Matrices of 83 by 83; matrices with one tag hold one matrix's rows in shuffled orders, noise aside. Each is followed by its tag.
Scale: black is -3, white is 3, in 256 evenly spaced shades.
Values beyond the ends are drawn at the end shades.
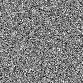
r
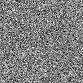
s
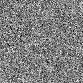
s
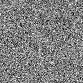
s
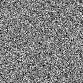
r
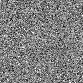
s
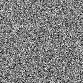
r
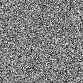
r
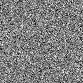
r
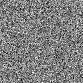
s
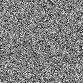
r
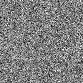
r
